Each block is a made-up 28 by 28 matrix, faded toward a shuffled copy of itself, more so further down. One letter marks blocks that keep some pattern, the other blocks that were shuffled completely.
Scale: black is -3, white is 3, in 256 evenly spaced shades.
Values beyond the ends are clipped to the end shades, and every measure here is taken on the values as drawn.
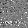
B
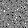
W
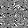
B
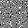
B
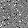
W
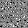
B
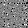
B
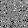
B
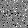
W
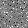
W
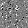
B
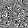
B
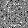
W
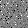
W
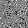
B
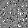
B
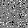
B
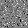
W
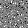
W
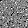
W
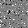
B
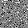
W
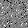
W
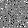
W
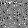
B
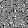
W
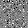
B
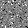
W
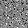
W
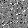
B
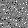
W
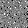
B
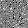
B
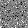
W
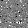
B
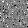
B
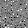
B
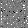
B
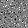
W
